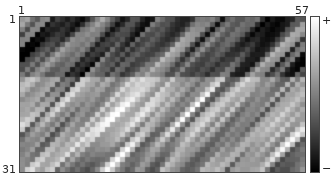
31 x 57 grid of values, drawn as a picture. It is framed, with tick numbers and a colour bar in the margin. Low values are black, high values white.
A horizontal seam about 40% of the way down splits the table, and the bottom part is higher. On average the colour sits 50% of the way up the scale. Streaks slant up to the right.
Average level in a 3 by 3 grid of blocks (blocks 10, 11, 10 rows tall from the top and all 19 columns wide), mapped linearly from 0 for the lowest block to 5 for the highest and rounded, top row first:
0 1 0
4 5 4
5 4 4
